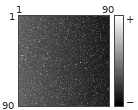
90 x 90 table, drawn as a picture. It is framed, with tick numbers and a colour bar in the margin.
Odd rows or columns: none. Grain: fine. Slope: up to the left. Stripes: none.
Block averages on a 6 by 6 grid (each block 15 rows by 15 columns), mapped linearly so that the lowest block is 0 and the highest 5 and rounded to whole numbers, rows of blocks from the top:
543210 | 543210 | 543210 | 543210 | 543210 | 543210
